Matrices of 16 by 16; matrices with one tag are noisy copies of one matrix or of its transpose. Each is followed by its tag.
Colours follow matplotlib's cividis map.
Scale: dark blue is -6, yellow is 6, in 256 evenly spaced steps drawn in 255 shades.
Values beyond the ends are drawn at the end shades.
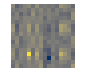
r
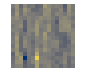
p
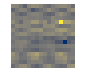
r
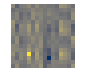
r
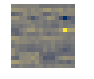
p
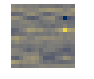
p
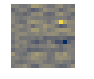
r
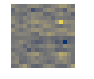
r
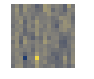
p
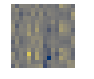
r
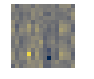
r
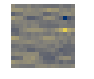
p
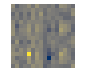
r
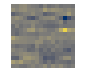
p
